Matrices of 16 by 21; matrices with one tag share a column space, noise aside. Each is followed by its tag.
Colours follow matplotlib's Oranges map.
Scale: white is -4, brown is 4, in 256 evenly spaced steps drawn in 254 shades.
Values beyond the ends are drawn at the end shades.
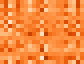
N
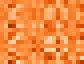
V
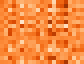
N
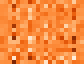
V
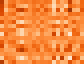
N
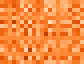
N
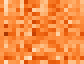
N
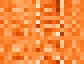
N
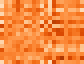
N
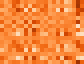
N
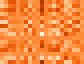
N
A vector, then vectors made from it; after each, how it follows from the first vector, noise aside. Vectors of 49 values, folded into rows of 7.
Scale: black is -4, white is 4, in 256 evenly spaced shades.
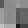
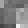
negated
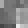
negated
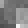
negated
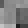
copied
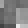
negated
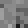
partly zeroed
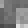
negated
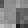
copied
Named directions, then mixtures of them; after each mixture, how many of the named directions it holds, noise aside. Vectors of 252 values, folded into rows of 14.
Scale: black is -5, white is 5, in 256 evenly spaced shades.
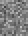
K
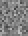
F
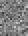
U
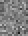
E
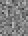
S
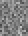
two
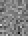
two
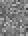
three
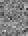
two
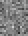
three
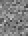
two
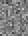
two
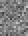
one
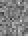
three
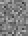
two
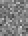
three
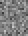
three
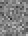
three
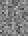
two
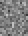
three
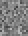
one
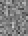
two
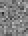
two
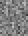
two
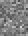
three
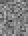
one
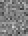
three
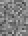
two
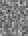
two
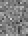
two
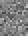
two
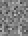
one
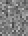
one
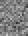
one
